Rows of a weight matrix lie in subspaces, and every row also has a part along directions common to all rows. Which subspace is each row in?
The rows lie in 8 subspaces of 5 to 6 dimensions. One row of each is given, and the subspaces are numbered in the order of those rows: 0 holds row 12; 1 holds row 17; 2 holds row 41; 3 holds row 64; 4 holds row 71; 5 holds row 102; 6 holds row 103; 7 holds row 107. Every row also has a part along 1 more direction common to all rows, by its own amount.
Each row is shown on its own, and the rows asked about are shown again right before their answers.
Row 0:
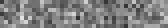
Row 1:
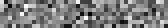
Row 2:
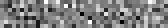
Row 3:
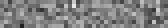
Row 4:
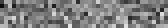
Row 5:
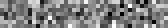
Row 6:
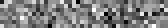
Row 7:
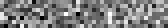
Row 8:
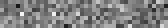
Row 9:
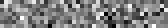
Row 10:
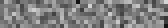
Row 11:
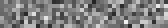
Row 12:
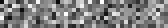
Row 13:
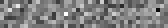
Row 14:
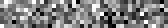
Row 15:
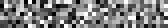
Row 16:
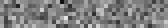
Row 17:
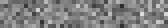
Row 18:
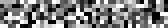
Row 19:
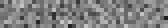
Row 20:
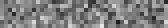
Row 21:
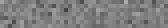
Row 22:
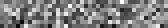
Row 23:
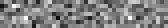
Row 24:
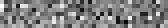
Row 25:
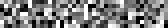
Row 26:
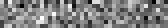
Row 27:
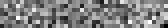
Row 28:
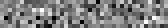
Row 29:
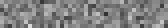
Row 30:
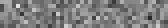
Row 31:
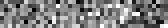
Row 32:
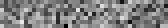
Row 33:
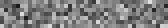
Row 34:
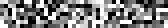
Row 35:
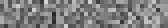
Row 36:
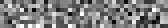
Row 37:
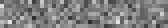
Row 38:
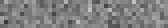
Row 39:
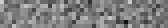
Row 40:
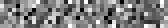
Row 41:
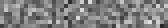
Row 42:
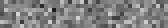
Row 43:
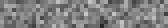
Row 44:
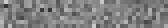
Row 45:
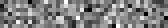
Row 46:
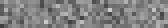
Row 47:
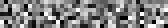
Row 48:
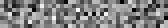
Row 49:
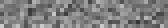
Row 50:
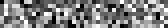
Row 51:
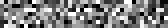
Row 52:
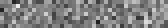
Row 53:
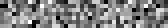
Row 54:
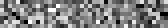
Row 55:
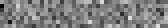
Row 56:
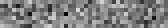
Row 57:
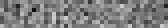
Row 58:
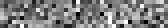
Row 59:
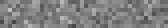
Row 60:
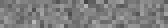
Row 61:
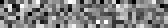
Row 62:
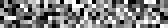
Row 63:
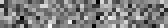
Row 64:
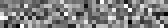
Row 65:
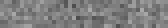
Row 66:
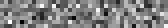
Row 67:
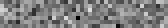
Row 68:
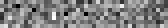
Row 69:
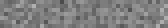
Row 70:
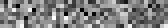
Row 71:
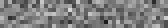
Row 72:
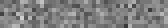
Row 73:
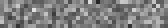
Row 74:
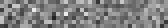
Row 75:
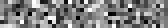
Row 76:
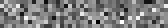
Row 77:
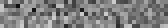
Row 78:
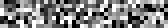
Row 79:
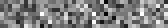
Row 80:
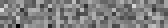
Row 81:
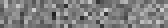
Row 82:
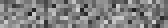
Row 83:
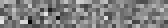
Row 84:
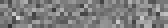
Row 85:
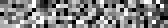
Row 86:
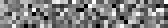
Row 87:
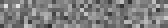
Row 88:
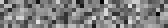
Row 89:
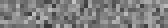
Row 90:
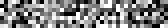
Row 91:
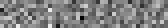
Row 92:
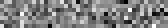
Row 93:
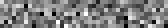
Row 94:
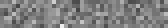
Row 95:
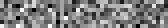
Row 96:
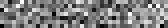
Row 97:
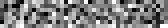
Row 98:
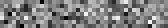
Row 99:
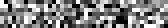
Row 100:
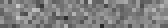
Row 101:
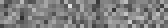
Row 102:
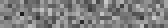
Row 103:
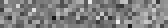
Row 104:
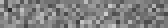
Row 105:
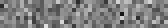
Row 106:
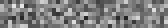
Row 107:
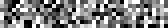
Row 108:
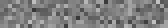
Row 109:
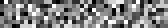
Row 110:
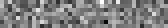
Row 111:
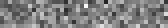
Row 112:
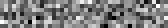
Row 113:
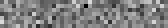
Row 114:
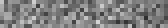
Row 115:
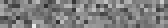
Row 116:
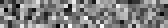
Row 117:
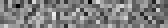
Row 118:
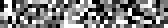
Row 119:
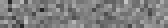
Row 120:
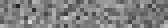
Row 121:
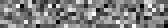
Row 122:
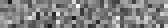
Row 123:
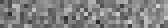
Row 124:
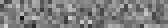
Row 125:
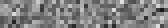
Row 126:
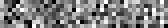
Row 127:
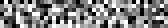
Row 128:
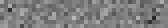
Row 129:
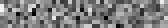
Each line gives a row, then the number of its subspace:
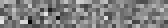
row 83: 0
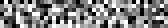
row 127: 1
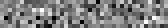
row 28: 5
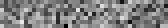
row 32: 7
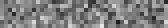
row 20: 1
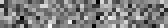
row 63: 3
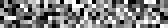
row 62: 4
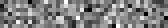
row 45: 2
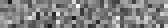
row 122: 5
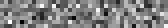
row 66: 5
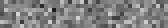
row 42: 2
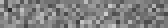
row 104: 0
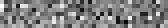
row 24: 6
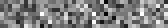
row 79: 1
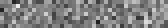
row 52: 7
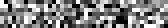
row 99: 6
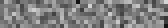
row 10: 1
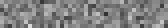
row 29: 6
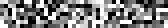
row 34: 0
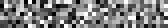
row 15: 4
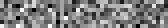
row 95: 7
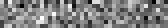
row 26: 4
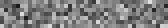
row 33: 4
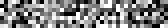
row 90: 3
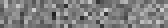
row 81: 4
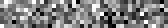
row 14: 3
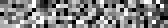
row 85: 5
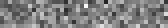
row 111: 1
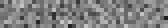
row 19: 4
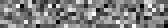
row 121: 5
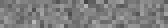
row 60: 1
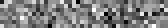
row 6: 3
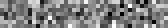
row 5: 2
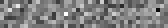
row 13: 0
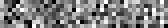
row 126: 7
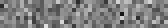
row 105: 4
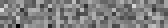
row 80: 7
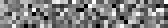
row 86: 1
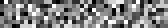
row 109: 1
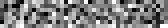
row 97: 2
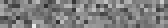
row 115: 7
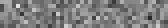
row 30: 6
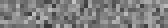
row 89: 5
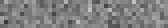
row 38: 5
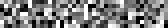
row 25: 6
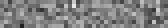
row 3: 2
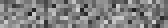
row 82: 5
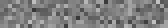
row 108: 5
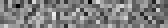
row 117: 4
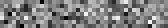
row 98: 2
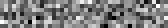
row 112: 2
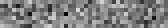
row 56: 0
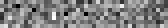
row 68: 0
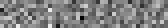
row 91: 7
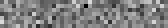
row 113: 5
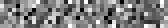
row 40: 2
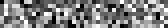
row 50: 3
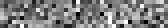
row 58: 3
